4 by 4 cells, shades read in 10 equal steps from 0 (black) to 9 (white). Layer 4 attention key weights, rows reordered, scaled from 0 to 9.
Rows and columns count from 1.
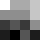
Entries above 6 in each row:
2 1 0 0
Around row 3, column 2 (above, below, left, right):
5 0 2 2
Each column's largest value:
9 6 6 7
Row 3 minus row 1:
-7 -3 -4 -2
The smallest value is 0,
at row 4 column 2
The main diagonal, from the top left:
9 5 2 1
